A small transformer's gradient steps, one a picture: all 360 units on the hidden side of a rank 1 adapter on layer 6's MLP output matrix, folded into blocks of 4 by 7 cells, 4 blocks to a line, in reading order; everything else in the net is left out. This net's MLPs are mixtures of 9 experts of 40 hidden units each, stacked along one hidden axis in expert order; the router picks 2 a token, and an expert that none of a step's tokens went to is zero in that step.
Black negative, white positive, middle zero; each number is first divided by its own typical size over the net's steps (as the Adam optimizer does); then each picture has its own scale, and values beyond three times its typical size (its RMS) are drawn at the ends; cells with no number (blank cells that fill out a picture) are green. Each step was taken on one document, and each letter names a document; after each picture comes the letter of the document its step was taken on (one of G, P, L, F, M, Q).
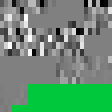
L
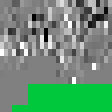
L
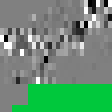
L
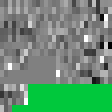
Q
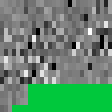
Q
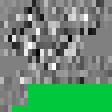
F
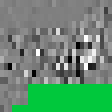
Q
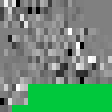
F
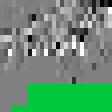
L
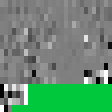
Q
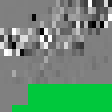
L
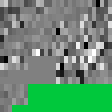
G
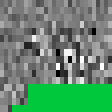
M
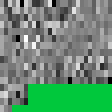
M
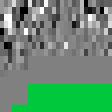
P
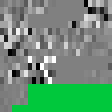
P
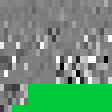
G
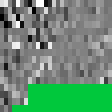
M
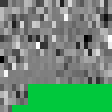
G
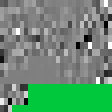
G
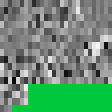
M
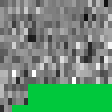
Q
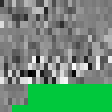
F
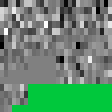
F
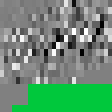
L
